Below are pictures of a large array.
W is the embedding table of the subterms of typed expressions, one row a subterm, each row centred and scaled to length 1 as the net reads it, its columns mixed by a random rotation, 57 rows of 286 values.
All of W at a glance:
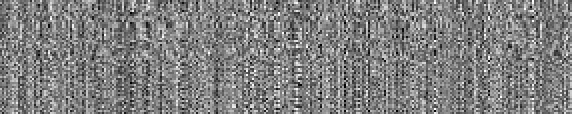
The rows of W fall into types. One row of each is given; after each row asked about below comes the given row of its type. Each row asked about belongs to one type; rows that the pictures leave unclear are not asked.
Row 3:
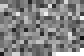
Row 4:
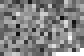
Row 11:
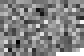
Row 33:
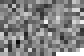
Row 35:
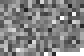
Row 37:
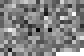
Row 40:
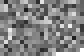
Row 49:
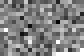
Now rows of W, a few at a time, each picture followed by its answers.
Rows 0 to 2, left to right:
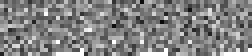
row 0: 3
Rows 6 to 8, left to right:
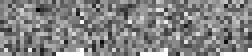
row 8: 40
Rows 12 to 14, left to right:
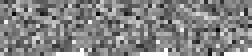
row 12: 11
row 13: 11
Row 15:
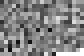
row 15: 33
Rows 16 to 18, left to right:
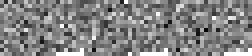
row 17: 40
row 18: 37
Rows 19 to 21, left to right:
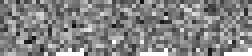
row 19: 4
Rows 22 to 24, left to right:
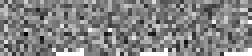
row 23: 49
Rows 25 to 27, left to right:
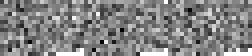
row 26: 37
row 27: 37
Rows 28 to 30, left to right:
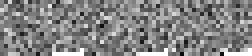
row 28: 49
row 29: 40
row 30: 35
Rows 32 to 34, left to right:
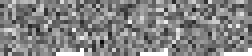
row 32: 37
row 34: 40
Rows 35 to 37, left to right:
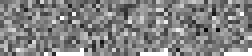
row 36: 33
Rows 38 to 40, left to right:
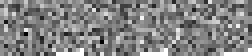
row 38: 49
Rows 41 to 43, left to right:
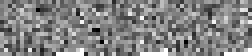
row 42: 3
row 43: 33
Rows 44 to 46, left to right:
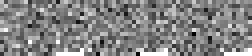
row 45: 35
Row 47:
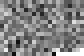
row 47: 35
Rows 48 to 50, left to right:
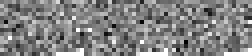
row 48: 40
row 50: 11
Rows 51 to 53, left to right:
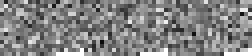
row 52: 33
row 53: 33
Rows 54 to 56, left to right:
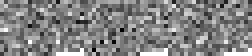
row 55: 37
